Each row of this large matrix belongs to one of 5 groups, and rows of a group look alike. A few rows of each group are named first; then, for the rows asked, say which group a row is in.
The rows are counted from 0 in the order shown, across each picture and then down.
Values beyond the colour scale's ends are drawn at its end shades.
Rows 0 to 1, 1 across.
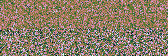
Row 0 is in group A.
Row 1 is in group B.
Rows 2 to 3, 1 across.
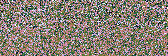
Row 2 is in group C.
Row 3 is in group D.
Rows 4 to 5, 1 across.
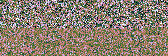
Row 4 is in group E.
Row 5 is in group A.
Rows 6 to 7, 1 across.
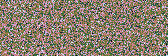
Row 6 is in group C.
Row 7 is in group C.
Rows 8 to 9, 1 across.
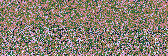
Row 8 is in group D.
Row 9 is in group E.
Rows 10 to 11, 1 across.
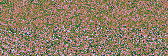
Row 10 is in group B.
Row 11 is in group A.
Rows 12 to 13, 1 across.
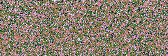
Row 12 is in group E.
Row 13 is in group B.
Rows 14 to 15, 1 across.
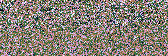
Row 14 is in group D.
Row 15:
E
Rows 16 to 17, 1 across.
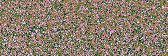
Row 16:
C
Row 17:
E
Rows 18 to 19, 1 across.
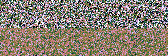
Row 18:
C
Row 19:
D
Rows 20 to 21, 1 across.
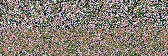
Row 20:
E
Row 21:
D
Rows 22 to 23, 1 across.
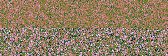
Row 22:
D
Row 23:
D
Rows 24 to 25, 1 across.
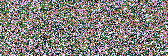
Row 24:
D
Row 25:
D
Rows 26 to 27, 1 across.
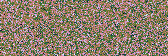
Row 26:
D
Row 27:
B
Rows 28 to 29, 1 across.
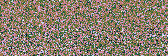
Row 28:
C
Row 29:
C
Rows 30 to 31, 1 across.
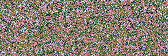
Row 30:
A
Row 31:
B
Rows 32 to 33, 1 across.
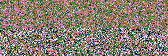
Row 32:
B
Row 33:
A
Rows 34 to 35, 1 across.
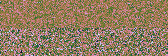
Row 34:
B
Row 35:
D
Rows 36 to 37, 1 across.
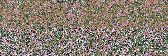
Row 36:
E
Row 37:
E
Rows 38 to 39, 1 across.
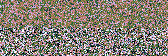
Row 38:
D
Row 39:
A
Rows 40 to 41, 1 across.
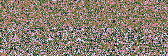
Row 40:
E
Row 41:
E
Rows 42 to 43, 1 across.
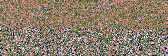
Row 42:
D
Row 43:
B
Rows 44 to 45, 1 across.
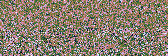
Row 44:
A
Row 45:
D
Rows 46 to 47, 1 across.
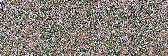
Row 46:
D
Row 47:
D
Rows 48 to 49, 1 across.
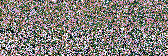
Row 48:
E
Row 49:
A
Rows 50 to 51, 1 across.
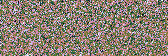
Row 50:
E
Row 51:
D
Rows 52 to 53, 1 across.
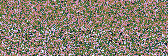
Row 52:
E
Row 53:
C
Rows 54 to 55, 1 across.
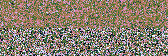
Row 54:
A
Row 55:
C
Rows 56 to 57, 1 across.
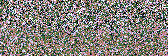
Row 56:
E
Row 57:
D
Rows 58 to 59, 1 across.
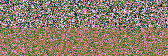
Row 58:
B
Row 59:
A
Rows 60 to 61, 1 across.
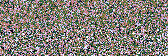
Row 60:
B
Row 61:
A
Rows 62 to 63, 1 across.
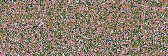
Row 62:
C
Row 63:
E
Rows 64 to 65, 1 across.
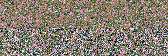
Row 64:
A
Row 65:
E
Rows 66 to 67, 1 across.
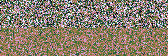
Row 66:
B
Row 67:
B
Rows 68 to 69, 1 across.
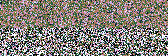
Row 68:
B
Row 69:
C
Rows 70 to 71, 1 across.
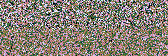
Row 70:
A
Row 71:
C
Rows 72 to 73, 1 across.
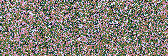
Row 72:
D
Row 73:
B
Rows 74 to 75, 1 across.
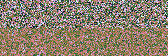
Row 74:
C
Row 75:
C
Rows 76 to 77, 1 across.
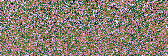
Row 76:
D
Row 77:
D
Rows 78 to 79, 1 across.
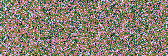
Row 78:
D
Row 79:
D
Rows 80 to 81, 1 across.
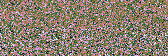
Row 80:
A
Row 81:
A
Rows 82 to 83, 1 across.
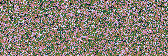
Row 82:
B
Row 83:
E
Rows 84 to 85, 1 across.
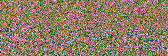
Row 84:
E
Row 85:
B
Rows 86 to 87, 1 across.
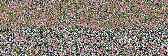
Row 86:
C
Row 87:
B
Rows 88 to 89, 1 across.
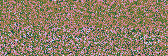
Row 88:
E
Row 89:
A
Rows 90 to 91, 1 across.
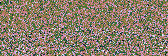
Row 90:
B
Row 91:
C
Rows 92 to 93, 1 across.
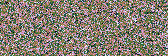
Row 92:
B
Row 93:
A
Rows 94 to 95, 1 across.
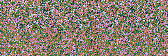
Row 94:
D
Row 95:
E
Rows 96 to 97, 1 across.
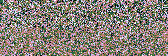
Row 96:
E
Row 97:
D
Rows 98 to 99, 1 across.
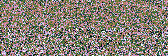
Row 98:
C
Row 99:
C
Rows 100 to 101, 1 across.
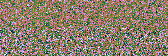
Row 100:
A
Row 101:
A
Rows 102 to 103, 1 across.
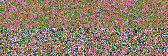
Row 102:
D
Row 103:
E
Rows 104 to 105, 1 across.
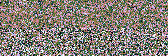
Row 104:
B
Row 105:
C
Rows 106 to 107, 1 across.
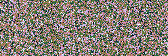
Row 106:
B
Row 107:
B
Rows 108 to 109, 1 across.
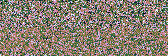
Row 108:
E
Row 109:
D
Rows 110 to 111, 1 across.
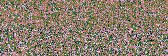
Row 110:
A
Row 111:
B
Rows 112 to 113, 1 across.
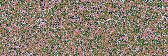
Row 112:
C
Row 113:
E
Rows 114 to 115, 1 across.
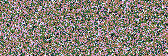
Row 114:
C
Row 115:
D
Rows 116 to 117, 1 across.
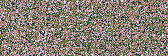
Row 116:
A
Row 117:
C
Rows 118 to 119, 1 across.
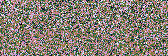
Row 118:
D
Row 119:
E
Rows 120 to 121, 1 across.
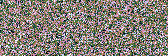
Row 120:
E
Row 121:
A
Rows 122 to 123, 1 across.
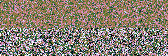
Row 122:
B
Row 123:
D
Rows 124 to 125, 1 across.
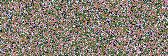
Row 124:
C
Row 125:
B
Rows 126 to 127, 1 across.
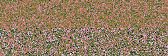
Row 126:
C
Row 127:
A
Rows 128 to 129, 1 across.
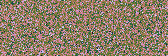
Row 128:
A
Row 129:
C
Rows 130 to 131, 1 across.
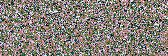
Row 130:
A
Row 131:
D
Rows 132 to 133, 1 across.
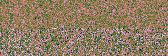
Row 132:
B
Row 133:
E
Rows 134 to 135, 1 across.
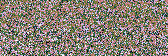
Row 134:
C
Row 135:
A
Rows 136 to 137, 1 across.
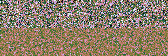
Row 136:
E
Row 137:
B
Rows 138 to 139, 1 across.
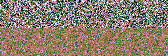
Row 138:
E
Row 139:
C
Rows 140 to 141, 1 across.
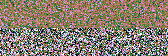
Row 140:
A
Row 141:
B
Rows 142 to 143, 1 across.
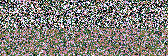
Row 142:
B
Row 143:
C
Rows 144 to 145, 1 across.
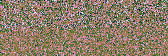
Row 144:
E
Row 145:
B
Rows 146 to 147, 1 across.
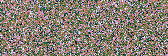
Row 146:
D
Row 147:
B
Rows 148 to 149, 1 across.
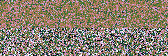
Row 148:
C
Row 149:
D
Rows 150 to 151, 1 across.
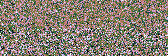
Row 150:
A
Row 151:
A
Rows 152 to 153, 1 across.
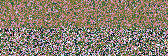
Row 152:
A
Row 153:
B
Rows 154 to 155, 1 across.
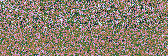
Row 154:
D
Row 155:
C
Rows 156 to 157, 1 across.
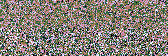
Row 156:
E
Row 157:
D
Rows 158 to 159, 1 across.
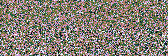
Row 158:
E
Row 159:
C
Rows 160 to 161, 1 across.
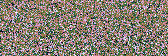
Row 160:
A
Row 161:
B
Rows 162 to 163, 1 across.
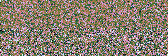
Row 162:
B
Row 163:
B
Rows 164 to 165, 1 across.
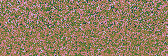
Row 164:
D
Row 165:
C
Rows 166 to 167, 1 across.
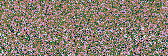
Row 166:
C
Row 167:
A
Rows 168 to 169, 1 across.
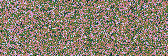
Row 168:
D
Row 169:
E
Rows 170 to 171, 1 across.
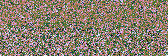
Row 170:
A
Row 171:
D
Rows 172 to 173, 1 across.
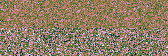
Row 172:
B
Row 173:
D
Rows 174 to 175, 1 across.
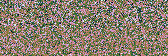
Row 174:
B
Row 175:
A
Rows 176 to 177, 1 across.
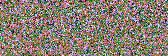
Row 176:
B
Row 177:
A
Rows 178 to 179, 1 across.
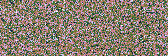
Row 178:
A
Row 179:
A
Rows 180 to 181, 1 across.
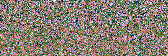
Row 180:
E
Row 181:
B
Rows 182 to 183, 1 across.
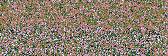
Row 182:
C
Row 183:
A
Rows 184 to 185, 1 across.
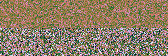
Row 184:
B
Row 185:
D
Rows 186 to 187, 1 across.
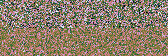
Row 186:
A
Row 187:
C
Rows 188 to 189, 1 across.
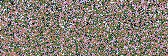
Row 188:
A
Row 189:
B
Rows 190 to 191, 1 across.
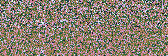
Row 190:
C
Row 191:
C
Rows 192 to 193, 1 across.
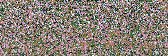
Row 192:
D
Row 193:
A
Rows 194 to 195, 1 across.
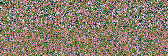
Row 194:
B
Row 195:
B
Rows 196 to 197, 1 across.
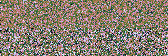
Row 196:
B
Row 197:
B
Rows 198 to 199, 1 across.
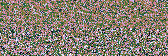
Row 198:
E
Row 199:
A
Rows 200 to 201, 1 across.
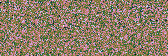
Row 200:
B
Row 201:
D
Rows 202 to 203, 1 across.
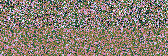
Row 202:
B
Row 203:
A
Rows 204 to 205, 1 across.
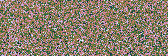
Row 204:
D
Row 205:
E
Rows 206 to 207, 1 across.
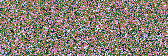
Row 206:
D
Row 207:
A
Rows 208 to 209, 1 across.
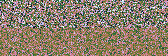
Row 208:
C
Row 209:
E
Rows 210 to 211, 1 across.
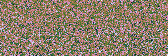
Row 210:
A
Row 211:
D
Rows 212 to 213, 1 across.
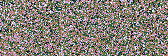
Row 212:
A
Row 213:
B
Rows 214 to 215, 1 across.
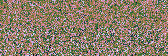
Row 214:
E
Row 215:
D
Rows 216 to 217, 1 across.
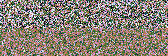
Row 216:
D
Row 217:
C
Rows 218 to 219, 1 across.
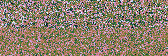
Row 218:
A
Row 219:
D
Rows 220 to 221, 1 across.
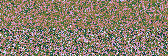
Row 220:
A
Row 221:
B
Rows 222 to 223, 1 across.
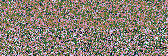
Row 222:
C
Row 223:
E
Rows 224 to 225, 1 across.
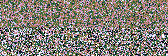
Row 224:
A
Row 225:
C
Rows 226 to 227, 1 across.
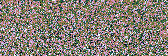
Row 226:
E
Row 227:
D
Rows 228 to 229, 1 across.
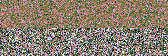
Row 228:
B
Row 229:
E
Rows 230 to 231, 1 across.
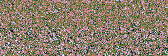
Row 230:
A
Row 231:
A
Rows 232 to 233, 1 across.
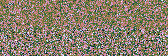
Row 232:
E
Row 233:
A
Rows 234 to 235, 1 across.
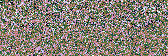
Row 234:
A
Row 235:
C
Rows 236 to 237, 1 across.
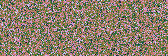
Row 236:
A
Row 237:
E
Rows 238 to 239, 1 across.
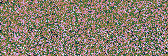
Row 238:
B
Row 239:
B
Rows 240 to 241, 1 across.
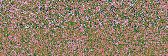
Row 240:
D
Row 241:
E
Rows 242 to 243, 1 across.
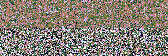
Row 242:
A
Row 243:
A
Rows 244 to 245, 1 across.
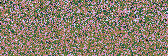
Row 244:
B
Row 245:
A
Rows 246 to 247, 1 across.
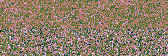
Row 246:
D
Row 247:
B
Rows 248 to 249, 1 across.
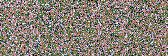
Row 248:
D
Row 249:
D
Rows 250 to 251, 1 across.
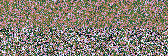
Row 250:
E
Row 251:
B
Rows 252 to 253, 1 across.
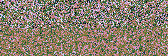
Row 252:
D
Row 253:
B
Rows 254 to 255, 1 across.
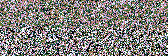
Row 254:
D
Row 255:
A
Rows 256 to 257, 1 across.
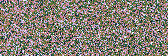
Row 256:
B
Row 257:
D
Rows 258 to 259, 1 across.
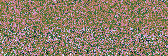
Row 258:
E
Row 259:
A
